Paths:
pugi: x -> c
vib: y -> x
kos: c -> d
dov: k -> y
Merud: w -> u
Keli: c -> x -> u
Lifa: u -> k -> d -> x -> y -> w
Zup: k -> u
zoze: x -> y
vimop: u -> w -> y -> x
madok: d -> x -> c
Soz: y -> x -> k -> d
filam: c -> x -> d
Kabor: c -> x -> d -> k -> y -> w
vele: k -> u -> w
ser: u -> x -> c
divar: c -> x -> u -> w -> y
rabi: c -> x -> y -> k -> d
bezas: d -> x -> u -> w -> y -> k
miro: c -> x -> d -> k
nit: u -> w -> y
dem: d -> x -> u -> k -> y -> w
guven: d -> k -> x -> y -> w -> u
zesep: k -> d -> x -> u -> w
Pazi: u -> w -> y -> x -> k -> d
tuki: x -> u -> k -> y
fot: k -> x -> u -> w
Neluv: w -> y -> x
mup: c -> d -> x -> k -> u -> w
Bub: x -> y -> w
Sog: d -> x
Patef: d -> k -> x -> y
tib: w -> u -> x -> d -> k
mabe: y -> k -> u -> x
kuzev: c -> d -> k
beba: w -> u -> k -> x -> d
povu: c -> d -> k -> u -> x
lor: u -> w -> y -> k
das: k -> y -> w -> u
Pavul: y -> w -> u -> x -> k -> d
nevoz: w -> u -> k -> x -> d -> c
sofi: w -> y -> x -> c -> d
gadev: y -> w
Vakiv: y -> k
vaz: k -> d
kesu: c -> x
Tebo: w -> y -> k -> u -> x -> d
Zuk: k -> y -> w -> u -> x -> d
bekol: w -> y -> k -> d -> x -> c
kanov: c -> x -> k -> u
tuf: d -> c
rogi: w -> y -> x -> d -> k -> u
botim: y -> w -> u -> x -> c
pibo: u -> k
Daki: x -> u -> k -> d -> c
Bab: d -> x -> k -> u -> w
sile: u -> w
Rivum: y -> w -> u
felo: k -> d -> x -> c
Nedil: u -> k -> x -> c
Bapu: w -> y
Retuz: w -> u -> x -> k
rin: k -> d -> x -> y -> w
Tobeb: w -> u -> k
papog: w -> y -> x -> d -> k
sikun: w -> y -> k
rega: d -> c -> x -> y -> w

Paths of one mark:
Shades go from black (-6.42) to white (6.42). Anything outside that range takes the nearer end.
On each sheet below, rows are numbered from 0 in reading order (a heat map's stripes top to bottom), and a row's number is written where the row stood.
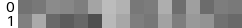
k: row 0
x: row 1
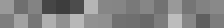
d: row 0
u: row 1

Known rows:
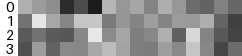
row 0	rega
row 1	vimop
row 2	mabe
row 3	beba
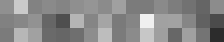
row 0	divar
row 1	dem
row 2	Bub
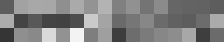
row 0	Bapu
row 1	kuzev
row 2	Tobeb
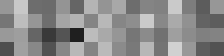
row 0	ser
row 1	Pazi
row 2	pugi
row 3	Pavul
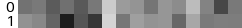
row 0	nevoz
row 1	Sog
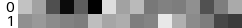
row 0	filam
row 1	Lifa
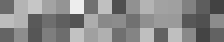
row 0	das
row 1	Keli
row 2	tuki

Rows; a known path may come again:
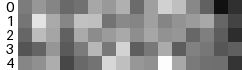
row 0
rogi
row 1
vimop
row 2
Neluv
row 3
Vakiv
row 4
rin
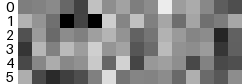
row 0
dem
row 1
madok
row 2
tib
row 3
Retuz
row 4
sikun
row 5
povu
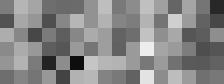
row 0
Bub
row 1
Pavul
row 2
kanov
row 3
guven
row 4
sofi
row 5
Bab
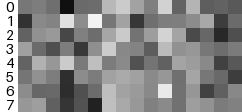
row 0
Soz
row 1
Tobeb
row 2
papog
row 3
mup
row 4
Merud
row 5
vib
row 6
Patef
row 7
pugi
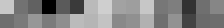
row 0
rabi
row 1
dov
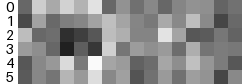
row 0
nit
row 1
beba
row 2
Kabor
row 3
Sog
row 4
vele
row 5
pibo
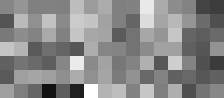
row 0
Lifa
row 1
fot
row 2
Zup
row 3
Keli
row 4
mabe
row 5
Bapu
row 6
felo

